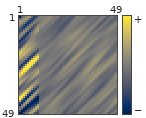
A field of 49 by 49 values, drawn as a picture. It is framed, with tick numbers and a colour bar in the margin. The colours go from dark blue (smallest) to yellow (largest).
Mirror symmetry: none. Roughest part: bottom left. Ninth with the highest average: middle left. Grain: diagonal, up to the right. Histogram: heavy tails on both sides. Seam: vertical, 20% of the way across, the right part calmer. Slope: none.
